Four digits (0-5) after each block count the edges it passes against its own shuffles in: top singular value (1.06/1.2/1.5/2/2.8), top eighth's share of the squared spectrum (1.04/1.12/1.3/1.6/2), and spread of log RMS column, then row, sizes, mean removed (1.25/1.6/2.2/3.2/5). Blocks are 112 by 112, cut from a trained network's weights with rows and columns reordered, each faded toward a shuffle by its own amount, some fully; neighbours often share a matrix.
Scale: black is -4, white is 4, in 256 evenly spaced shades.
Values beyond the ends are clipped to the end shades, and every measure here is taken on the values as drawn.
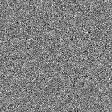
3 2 0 1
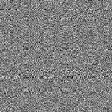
4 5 1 3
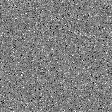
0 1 0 0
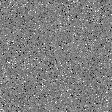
0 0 0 0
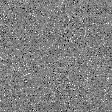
1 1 1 0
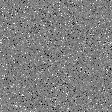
0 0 0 0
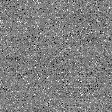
2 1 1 0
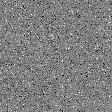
0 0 0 0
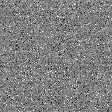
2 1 1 0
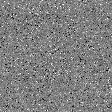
0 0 0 0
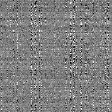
4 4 4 0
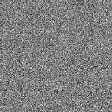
3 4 2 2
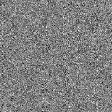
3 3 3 1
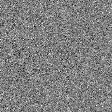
2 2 1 0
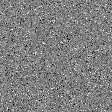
1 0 0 0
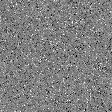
0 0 0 0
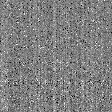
3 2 0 2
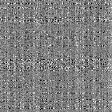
4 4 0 4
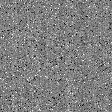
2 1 0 0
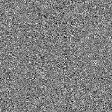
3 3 2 2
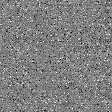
1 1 1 0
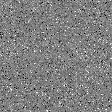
0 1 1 0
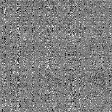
3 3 4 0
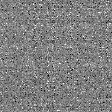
2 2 3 0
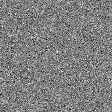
1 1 0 0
